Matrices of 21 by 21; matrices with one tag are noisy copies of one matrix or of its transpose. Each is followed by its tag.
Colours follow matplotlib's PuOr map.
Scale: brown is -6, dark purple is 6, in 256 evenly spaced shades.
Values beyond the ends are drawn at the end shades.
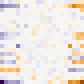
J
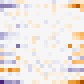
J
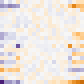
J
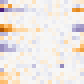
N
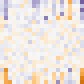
J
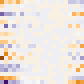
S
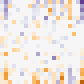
J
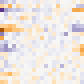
N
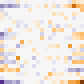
J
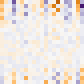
S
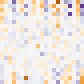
S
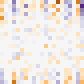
S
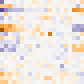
N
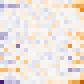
J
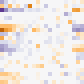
N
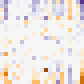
J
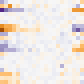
N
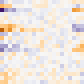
N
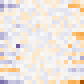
J
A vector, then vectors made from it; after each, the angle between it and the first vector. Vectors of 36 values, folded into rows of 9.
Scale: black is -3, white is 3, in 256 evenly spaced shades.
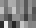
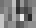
orthogonal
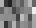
partly opposed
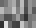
nearly parallel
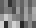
nearly opposite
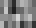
partly opposed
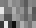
nearly parallel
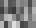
nearly opposite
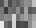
partly opposed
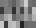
nearly opposite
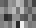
partly aligned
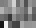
nearly parallel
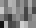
nearly parallel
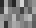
partly opposed
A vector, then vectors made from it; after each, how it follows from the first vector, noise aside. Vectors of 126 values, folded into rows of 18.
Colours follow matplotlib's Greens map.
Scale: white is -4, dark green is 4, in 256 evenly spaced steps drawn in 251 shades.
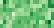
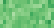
shrunk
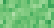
shrunk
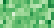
copied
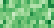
copied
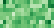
copied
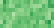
shrunk
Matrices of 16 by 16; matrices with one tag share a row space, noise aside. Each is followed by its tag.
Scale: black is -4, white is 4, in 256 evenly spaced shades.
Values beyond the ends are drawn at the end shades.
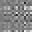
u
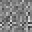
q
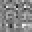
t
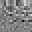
t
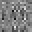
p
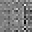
u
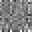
q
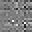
u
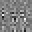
p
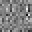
q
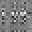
p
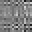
u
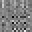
p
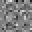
t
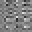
t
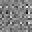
q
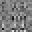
p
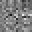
t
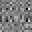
q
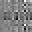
u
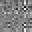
u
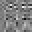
t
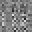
p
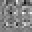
t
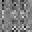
p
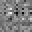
t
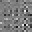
u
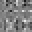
t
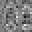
t
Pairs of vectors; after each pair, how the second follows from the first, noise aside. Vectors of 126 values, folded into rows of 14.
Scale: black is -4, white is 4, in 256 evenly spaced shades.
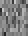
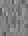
shrunk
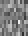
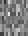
reversed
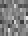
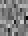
negated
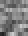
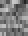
reversed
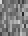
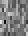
reversed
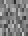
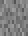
shrunk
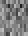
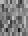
reversed
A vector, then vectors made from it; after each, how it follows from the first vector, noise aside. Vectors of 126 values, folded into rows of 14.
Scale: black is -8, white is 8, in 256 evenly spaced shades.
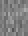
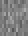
copied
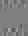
partly zeroed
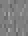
partly zeroed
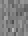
negated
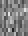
scaled up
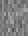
copied
